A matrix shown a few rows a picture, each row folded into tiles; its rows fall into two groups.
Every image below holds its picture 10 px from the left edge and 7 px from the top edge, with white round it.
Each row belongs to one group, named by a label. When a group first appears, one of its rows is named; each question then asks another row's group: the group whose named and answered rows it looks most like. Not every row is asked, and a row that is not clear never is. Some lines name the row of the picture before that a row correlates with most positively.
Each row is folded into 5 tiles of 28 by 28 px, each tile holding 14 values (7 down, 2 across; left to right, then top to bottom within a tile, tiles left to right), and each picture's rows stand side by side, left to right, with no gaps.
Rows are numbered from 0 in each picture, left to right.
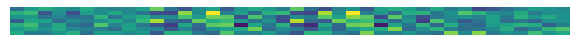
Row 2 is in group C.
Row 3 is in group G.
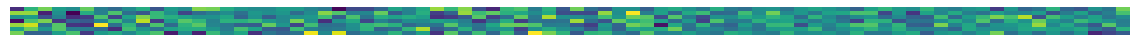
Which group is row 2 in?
G
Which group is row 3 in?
G
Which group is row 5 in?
C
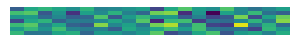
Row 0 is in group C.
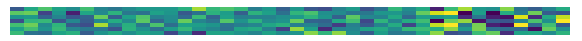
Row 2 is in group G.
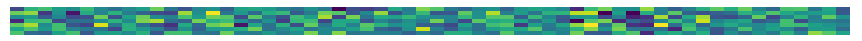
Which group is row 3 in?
C
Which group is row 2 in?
G
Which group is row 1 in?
C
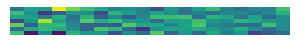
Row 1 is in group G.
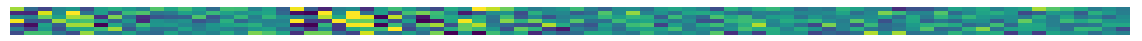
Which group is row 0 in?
C
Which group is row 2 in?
C
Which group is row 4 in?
C
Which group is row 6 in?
G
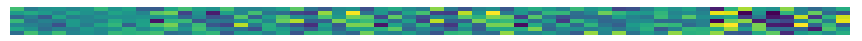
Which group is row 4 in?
G
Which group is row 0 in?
G
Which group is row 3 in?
C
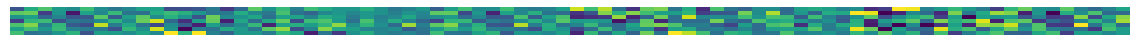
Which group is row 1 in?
G
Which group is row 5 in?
C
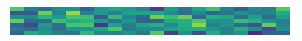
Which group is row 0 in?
C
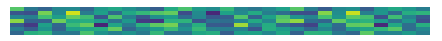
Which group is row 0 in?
C
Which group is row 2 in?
C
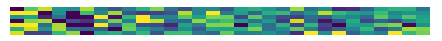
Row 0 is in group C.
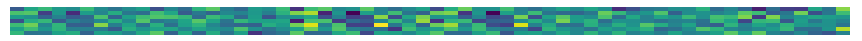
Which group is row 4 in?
G
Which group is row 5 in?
G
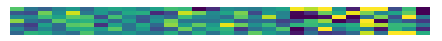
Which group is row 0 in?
C
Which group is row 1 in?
G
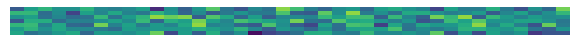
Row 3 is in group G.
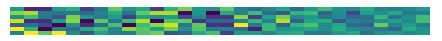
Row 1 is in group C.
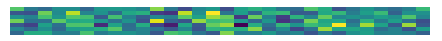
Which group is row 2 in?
G
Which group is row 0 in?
C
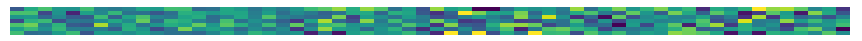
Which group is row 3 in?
G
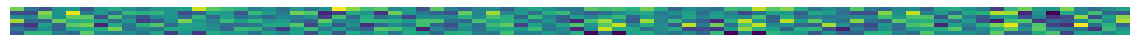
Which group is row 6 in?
C
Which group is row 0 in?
C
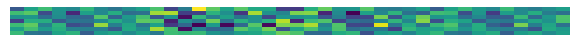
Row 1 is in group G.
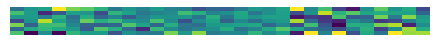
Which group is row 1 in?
G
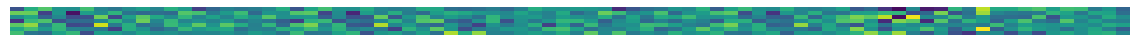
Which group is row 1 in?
G
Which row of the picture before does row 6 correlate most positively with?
1
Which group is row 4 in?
G
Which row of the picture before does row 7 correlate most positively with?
0
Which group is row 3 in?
G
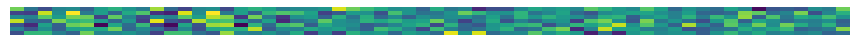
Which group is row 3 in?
G
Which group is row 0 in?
C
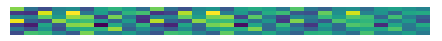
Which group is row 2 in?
C
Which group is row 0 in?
C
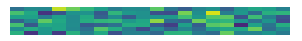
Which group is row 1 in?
C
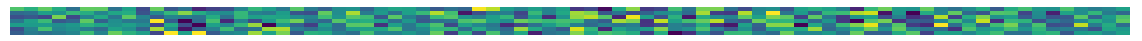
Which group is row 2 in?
C
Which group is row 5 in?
C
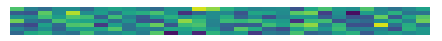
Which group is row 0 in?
C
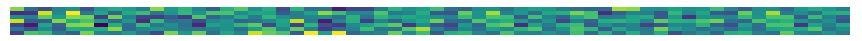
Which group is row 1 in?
G
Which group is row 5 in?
C
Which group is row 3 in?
C
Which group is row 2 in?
G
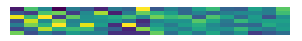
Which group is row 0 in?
G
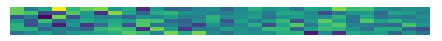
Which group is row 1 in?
G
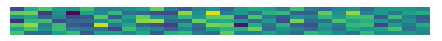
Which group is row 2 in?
C
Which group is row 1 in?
C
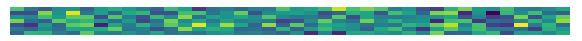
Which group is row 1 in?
G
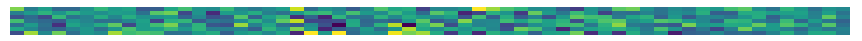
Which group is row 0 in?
G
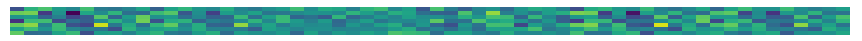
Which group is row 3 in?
C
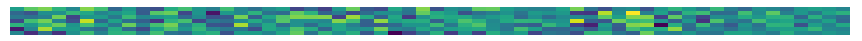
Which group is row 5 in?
C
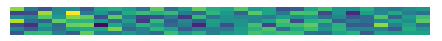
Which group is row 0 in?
C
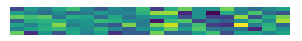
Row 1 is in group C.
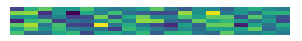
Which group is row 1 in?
C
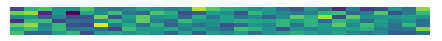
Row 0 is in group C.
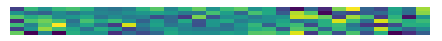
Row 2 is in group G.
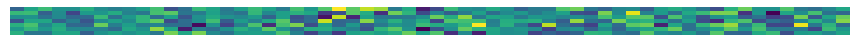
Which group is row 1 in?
G
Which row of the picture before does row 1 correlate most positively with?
1
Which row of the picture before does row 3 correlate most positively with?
0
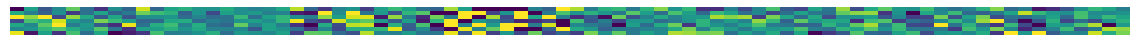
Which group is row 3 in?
G
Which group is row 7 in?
G
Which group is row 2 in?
C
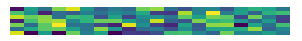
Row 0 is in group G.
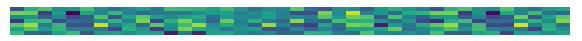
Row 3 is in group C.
